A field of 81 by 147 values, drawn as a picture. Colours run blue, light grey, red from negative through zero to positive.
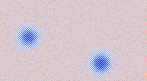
There are two dips. No overall slope runs across the table. No single row or column stands out from its neighbours.
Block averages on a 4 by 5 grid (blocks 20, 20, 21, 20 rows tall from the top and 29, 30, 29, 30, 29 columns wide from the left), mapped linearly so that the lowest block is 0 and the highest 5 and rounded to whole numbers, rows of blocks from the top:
5 5 5 5 5
2 3 5 5 5
4 4 5 2 5
5 5 5 0 5
